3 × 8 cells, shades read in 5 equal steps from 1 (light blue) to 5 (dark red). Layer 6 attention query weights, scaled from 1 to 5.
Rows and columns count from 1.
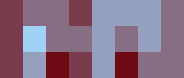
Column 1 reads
4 4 4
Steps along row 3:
down up down down up down same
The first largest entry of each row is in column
1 1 3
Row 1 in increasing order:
2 2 2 3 3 3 4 4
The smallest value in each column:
4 1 3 3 2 2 2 3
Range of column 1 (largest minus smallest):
0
